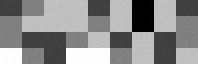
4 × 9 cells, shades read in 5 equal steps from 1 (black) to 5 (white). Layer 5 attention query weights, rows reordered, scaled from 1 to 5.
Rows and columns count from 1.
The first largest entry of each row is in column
3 2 5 1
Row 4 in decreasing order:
5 5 5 4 4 3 3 2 2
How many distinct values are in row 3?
3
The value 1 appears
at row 1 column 7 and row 2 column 7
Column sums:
13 12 12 16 14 13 10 12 12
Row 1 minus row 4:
-3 0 2 -1 -3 1 -3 2 -2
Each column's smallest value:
2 2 2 3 2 2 1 2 2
